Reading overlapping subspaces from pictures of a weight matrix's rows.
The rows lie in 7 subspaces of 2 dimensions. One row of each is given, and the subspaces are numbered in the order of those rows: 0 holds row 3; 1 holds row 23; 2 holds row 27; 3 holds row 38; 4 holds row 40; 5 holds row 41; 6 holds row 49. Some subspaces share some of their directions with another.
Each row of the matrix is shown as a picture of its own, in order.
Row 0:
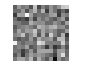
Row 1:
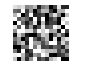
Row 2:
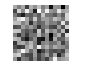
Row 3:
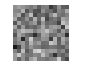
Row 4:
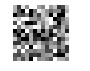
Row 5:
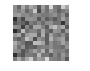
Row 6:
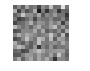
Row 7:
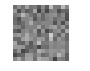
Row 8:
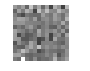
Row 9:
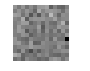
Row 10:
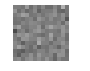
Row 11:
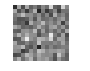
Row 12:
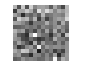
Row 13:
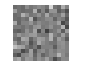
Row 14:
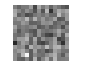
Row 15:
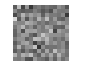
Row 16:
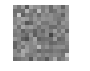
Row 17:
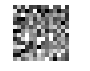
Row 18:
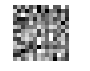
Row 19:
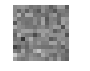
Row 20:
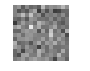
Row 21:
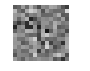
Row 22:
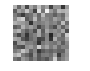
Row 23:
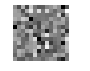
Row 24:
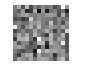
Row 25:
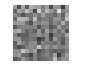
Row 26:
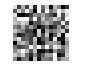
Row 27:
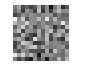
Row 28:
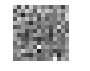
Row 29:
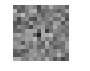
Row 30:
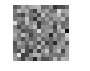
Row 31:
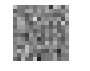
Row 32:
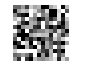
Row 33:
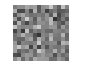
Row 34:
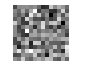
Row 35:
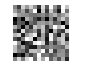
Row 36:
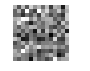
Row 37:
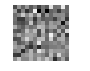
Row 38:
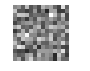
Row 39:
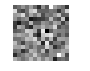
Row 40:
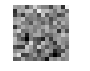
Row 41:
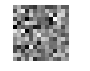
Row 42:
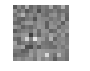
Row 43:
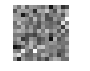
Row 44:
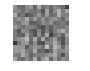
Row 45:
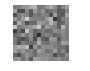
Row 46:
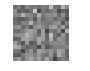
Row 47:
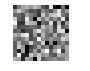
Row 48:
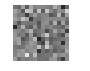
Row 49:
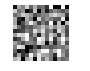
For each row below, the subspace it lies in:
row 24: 1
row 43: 0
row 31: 6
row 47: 6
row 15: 2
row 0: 4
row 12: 2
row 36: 5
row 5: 2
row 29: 1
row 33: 5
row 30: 6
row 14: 4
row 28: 2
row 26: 4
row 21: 1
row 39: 1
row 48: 1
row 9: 3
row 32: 3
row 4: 5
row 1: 0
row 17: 4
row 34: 3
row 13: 0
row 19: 0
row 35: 2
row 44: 4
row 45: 5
